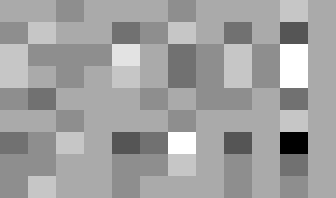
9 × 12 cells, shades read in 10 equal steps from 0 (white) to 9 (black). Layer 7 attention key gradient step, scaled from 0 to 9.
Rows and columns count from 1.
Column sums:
31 30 30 28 31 32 28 30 33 29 33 27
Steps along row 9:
down up same up down same same up down up down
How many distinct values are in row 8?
4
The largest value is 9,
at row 7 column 11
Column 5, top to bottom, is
3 5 1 2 3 3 6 4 4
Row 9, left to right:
4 2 3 3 4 3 3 3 4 3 4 3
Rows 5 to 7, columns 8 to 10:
4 4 3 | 3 3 3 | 3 6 3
